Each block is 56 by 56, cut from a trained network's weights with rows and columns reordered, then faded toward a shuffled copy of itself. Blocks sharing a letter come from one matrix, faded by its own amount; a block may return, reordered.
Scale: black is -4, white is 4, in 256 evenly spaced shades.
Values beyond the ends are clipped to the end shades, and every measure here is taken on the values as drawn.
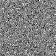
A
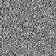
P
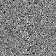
A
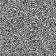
P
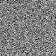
P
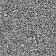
A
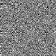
P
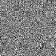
P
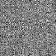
P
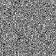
P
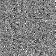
A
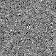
A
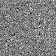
A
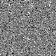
A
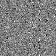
A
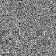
P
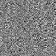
P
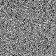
A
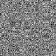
P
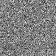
A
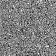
A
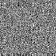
P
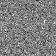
A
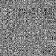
P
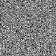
P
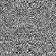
P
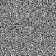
P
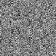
P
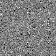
A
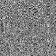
P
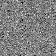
A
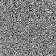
P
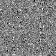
A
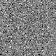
A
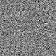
P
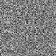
P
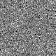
A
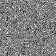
A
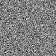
P
